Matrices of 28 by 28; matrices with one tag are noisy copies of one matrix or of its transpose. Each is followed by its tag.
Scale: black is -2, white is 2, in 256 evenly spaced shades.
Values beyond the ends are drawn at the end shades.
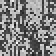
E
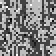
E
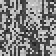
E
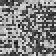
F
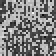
F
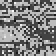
E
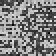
F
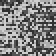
F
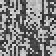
E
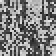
E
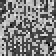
F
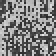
F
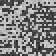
F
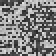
F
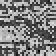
E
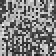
F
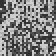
F
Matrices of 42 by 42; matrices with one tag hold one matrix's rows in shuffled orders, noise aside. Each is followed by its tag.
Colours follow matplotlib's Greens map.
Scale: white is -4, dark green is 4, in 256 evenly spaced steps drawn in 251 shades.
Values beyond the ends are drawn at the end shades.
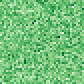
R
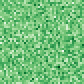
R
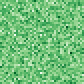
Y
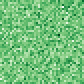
R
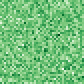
R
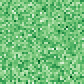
Y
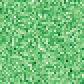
Y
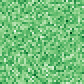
Y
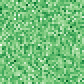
Y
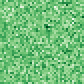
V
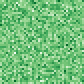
Y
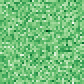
V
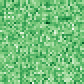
V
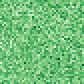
R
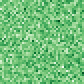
R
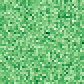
V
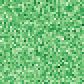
R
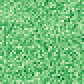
R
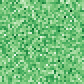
Y
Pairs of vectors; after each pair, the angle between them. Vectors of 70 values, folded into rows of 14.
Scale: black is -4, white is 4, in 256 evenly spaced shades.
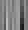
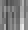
nearly opposite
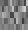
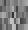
partly aligned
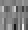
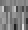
nearly parallel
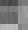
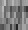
partly opposed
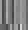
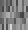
orthogonal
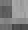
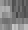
nearly opposite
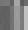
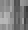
nearly opposite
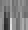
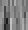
nearly parallel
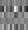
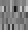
nearly opposite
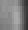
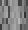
partly aligned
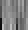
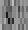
partly opposed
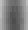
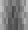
nearly parallel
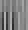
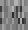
orthogonal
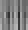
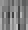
nearly parallel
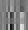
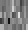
orthogonal
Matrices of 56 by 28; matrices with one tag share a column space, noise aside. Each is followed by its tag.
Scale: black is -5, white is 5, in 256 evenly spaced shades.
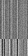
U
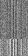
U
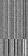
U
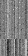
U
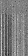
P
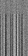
P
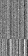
U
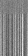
P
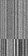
U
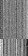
U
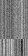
U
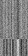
U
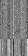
U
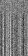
P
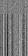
P
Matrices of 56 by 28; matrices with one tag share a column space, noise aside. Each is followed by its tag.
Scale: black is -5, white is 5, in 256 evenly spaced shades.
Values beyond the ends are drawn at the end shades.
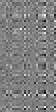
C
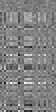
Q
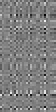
C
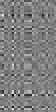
C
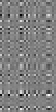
C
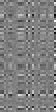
C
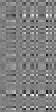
C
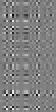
C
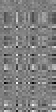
Q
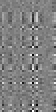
Q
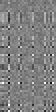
Q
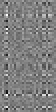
C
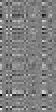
C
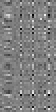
C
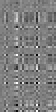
Q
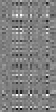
C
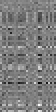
Q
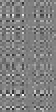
C
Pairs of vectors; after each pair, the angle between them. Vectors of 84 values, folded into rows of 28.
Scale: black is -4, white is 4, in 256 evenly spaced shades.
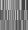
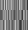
partly aligned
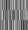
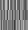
partly opposed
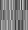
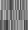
partly opposed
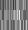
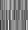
orthogonal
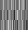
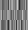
partly opposed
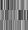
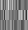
nearly opposite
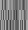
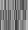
partly aligned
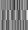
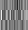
partly aligned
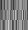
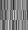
nearly parallel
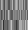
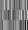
partly opposed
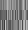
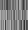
nearly opposite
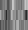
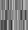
partly aligned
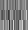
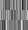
orthogonal
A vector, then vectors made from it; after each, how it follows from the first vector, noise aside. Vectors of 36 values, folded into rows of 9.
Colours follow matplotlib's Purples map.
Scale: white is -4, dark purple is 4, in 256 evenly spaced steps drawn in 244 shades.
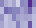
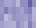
shrunk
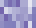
negated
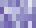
negated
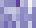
negated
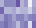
negated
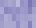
shrunk
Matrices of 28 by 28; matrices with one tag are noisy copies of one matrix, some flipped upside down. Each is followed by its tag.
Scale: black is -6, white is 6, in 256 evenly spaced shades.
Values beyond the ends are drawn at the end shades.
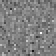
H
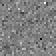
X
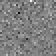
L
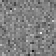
H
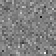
X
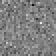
H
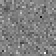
X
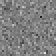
X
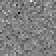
L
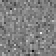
H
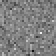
H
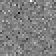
L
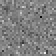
X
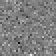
L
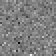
L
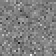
L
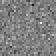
H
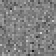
H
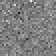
L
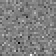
L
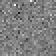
L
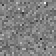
X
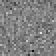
H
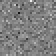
L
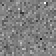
X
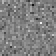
H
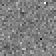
X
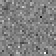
X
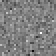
H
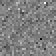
X
